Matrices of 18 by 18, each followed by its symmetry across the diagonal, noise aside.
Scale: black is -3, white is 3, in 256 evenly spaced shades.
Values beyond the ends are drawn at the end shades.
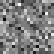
antisymmetric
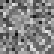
symmetric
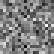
antisymmetric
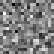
antisymmetric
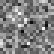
symmetric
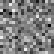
antisymmetric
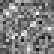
symmetric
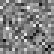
symmetric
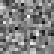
antisymmetric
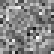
symmetric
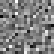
antisymmetric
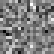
antisymmetric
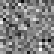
antisymmetric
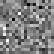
antisymmetric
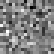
antisymmetric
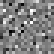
antisymmetric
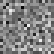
symmetric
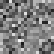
symmetric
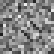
symmetric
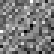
symmetric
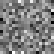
antisymmetric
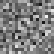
symmetric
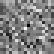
antisymmetric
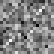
symmetric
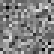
symmetric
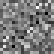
symmetric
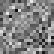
symmetric
